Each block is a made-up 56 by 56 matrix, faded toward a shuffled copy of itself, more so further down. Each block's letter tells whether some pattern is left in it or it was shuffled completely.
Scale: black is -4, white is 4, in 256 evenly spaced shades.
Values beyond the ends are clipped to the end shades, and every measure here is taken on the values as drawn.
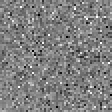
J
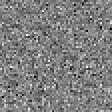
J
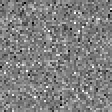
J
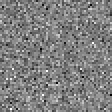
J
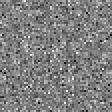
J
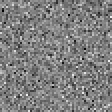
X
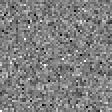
J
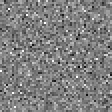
X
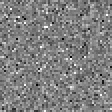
X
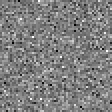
J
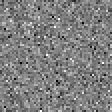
X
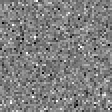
X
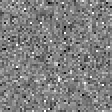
X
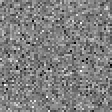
J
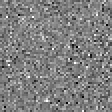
J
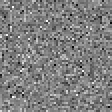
J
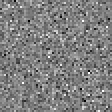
J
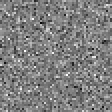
X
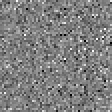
J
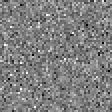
J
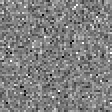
J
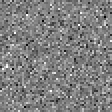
J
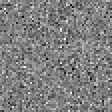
X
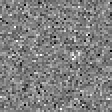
X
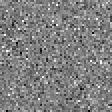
X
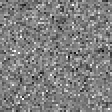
X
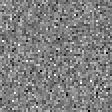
X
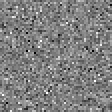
J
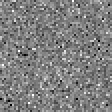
X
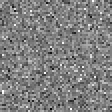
X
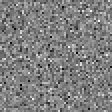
J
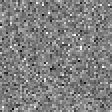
X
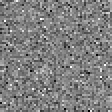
X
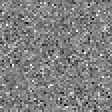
X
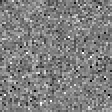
J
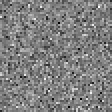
J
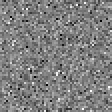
J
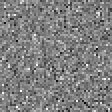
X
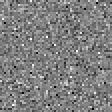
X
